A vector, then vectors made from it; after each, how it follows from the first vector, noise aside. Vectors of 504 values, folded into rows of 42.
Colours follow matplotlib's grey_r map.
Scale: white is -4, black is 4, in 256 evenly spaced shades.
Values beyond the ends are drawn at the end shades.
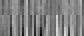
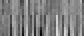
copied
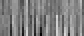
copied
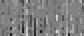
partly zeroed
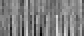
copied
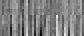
copied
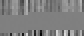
partly zeroed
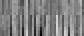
copied
